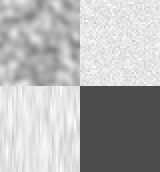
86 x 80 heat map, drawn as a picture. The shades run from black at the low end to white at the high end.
It is made of 2 by 2 panels. Panel 1,1: high, blotchy. Panel 1,2: very high, fine-grained, faint in contrast. Panel 2,1: very high, streaked downward, faint in contrast. Panel 2,2: low, flat.
